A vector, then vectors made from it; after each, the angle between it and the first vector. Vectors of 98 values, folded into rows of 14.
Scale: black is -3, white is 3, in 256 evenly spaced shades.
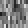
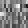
partly opposed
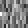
nearly opposite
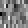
nearly parallel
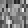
orthogonal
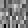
partly opposed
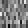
partly opposed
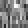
nearly opposite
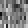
nearly parallel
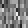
orthogonal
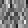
orthogonal
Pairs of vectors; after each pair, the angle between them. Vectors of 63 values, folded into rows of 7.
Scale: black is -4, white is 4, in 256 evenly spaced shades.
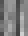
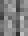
nearly parallel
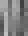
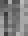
nearly opposite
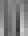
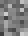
orthogonal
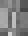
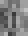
nearly opposite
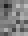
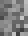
partly aligned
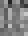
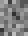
partly aligned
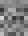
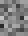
partly aligned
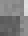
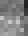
nearly opposite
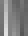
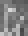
partly aligned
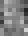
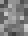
partly aligned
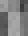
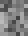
partly opposed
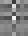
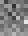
partly opposed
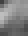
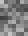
partly opposed
